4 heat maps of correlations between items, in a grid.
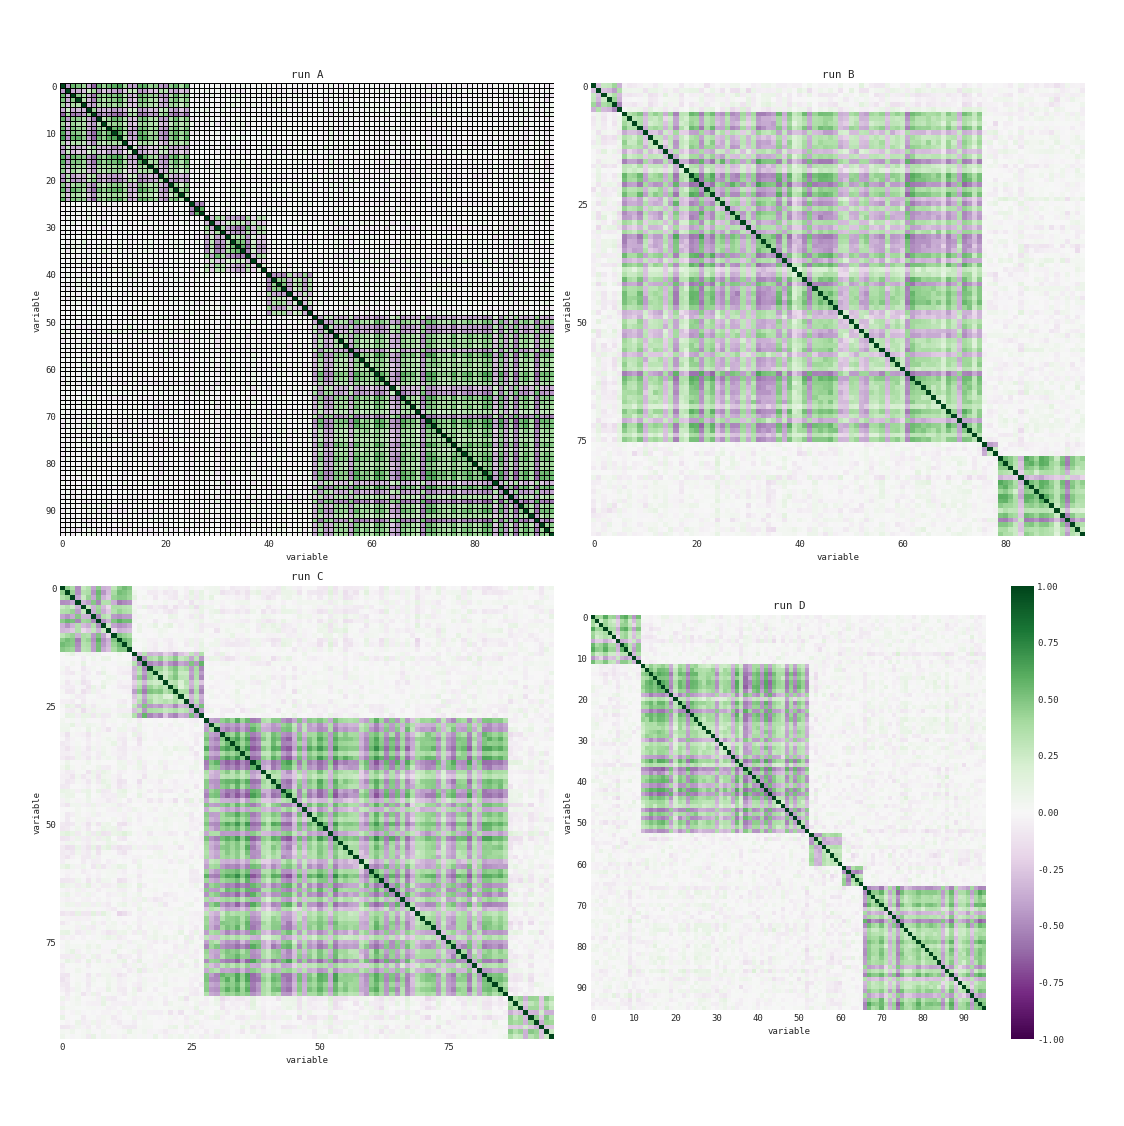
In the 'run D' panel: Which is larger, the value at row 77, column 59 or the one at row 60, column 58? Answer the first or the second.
the second
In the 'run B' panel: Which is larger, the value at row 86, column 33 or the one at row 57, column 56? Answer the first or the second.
the first
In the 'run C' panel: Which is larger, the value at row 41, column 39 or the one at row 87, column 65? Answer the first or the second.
the first
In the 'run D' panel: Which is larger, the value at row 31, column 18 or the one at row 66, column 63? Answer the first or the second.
the first
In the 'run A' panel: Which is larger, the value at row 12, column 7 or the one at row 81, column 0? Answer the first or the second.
the first
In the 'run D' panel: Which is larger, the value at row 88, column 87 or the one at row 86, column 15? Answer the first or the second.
the second
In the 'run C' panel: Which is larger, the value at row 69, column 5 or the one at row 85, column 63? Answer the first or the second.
the first
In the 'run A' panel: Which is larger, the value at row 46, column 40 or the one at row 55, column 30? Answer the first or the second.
the second
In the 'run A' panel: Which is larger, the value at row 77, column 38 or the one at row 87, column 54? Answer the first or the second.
the second
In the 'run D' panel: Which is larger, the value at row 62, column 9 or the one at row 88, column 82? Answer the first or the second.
the first
